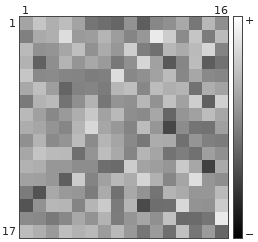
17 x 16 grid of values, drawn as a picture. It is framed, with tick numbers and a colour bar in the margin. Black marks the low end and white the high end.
Ninth with the lowest average: middle right. Stripes: none. Average level on the scale: 60%. Slope: none. Histogram: bell-shaped. Mirror symmetry: none.
